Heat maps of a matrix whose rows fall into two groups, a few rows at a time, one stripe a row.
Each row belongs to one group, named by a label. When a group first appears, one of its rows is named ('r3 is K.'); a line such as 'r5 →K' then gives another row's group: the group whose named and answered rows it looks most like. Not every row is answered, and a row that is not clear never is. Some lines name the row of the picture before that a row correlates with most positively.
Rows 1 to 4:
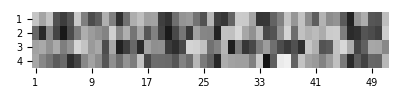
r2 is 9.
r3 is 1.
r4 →9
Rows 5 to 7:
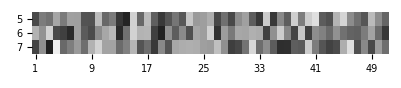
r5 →1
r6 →9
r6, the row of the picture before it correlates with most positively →1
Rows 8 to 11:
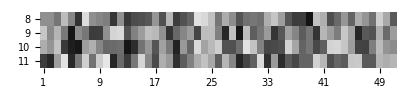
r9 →9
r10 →9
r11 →1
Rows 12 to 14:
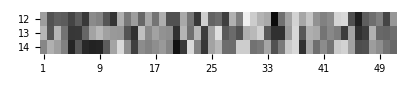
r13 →9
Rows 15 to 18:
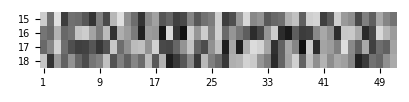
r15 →9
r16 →1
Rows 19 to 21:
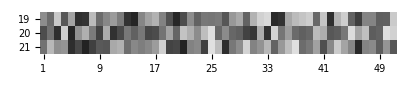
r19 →9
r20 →1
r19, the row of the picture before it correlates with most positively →18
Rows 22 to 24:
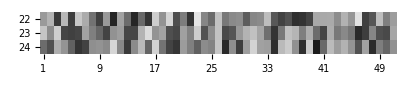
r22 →1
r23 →9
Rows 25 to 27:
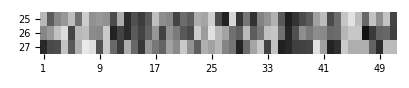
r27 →1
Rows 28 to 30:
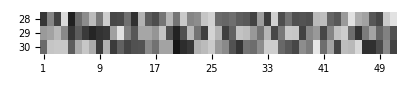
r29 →9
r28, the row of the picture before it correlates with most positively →27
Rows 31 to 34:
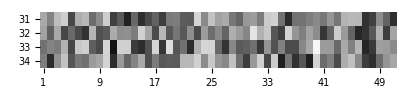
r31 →1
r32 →9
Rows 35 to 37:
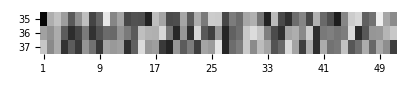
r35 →1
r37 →9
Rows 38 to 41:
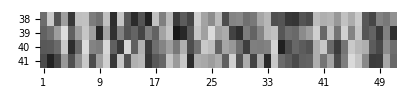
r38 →1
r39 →1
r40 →1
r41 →1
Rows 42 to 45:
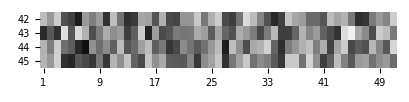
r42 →9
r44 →9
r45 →9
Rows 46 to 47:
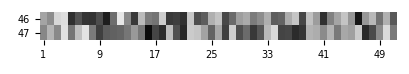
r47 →1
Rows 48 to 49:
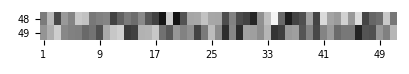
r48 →1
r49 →9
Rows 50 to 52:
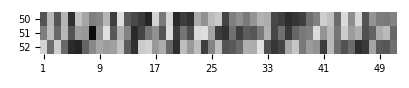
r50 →1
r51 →1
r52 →9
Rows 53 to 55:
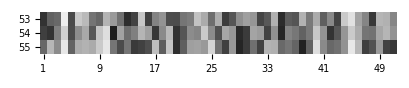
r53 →1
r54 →1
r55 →1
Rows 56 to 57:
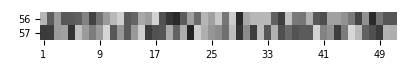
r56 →9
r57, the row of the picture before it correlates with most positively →54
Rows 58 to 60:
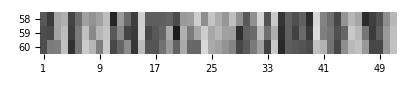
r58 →1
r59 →1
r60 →1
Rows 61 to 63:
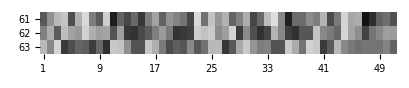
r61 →1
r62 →1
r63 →9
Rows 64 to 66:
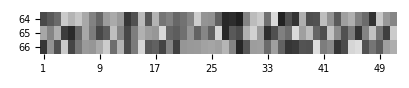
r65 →9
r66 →1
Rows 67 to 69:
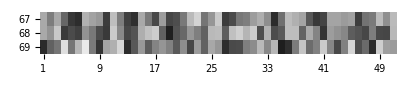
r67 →9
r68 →9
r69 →1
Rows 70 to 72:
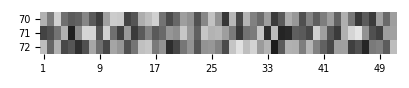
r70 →9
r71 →1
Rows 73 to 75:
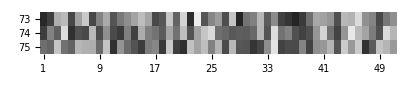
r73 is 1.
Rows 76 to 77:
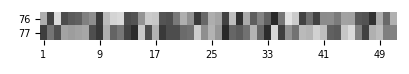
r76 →9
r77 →1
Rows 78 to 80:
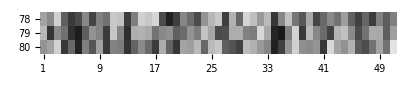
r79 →9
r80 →9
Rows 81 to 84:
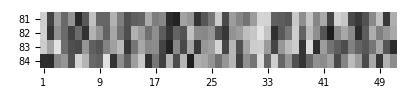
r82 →9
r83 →9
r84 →1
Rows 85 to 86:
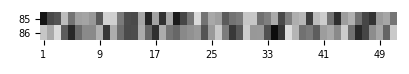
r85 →1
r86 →9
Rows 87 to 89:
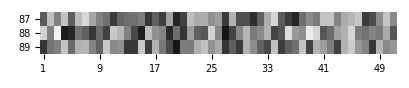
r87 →1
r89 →1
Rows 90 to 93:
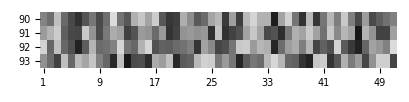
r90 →9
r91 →9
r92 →9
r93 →1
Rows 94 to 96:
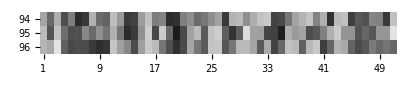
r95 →9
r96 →9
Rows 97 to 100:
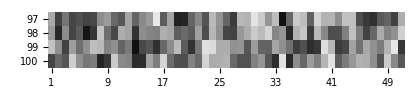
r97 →9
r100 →1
